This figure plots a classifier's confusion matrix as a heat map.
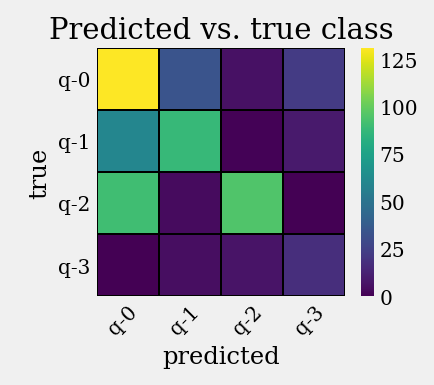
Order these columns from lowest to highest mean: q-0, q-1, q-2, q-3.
q-3, q-2, q-1, q-0
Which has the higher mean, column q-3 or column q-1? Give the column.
q-1
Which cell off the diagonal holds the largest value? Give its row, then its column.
q-2, q-0
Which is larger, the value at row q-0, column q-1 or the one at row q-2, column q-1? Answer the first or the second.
the first
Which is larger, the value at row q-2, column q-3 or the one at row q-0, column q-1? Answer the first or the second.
the second
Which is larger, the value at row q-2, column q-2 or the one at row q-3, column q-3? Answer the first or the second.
the first
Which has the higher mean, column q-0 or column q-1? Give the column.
q-0
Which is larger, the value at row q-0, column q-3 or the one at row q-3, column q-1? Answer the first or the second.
the first
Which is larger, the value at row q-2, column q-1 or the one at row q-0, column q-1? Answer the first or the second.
the second
